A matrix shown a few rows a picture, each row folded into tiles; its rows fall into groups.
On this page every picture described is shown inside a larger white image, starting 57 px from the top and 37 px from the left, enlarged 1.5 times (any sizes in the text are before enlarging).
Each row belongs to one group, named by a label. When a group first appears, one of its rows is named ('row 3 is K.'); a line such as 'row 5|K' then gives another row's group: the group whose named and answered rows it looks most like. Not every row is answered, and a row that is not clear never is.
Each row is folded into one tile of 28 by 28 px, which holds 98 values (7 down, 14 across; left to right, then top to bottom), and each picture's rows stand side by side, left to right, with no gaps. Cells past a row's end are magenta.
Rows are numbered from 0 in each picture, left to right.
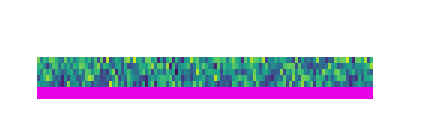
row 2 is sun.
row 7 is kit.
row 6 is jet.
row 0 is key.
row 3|sun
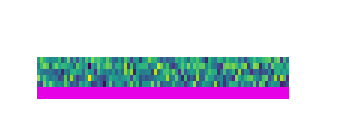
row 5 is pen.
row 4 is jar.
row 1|key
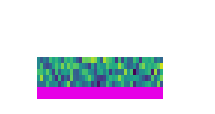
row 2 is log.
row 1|kit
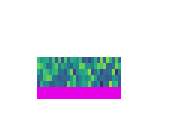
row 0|key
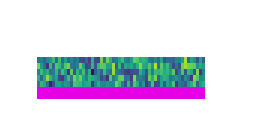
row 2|pen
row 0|log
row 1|log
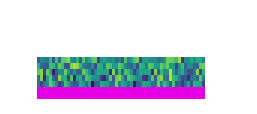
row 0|kit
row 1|log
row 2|log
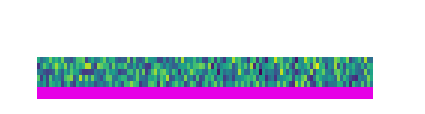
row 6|pen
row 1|pen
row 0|pen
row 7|sun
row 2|jet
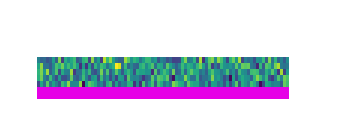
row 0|jar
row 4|sun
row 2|sun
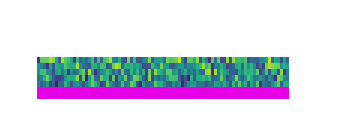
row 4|jet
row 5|jar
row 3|kit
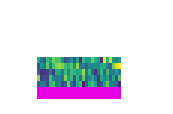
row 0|pen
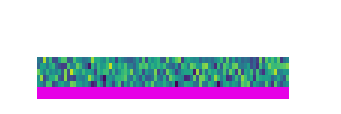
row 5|log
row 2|jar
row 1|log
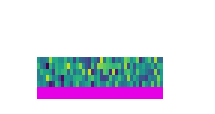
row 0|log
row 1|log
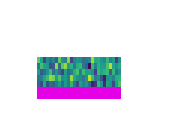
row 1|log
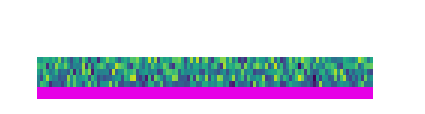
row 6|key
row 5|pen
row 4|pen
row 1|sun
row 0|key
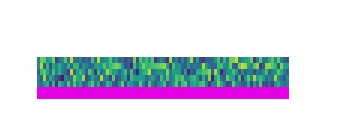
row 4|kit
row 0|sun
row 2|log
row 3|jet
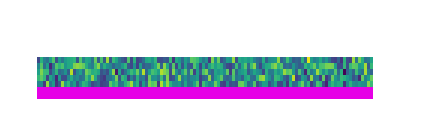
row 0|jar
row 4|jet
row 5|pen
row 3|jet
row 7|log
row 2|jet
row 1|key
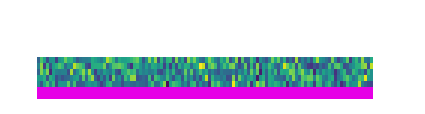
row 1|kit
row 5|sun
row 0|sun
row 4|pen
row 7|pen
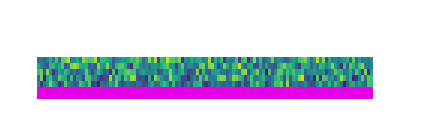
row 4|pen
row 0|kit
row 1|key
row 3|key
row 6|kit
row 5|jet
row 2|kit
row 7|log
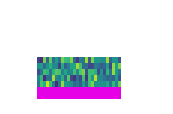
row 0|jet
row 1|jet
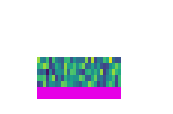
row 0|pen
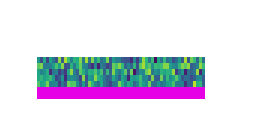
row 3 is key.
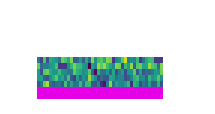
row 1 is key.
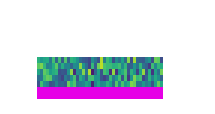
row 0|key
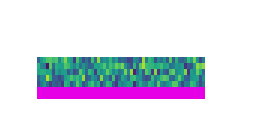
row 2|log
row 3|jet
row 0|kit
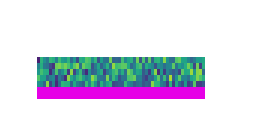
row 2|key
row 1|pen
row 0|jar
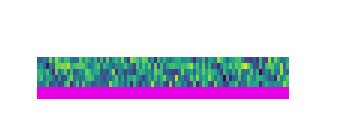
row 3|pen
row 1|key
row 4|jar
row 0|jar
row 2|pen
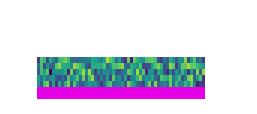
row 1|kit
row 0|sun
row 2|jet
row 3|pen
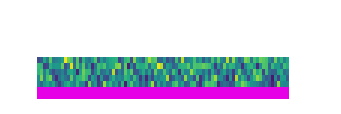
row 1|jar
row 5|key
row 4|key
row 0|kit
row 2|sun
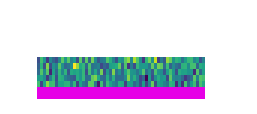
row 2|sun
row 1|jet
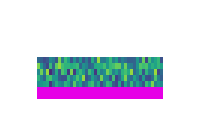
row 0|log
